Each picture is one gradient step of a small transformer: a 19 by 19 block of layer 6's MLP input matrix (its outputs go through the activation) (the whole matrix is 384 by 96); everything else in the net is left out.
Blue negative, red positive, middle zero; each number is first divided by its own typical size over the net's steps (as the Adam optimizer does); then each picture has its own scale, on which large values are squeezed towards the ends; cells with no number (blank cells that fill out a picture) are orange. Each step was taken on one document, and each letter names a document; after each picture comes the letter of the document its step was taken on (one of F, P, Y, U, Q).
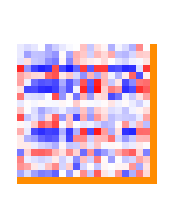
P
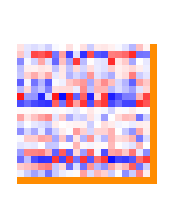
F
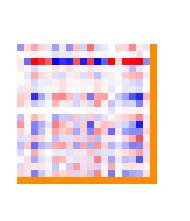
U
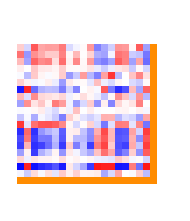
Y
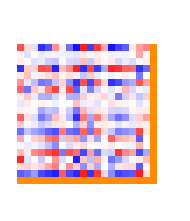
P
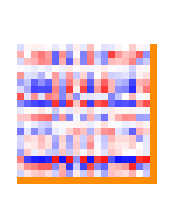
F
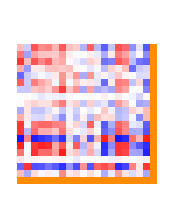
Y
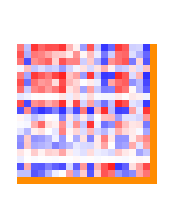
Y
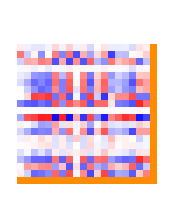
F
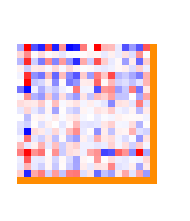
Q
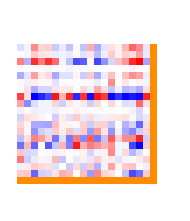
U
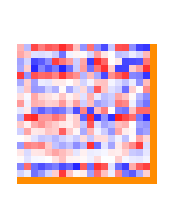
Y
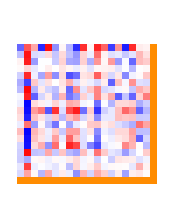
Q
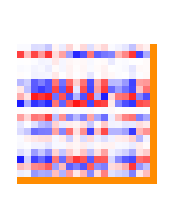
F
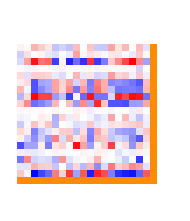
U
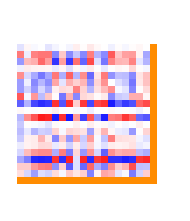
F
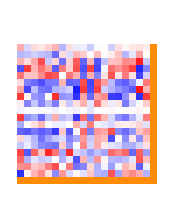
P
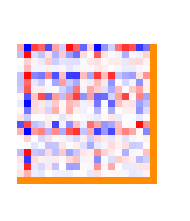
Q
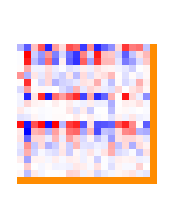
Q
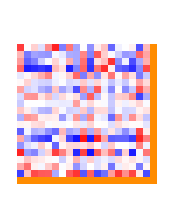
P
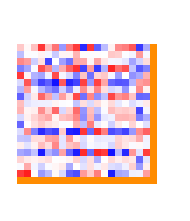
P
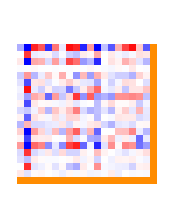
Q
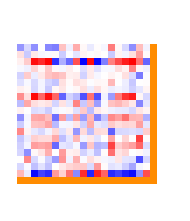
U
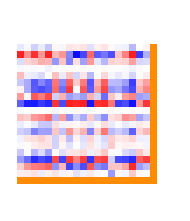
F
